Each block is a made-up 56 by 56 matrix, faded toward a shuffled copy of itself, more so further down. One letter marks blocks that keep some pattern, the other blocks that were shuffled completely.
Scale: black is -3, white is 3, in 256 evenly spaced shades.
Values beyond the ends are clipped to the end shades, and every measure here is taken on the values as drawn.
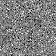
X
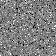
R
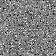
X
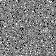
X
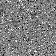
R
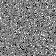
X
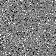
X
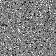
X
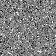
X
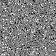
X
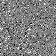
X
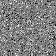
X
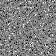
X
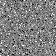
X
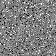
R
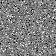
R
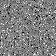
X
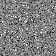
R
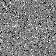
R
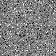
X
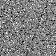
R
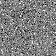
R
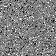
R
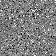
X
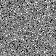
R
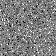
R
